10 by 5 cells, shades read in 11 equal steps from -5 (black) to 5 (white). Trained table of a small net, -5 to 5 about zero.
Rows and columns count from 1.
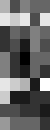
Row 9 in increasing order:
-4 -3 -3 -2 -2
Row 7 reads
4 3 2 -4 5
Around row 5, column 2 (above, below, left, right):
-2 -3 0 -5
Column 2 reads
-2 3 -1 -2 -3 -3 3 -4 -2 -1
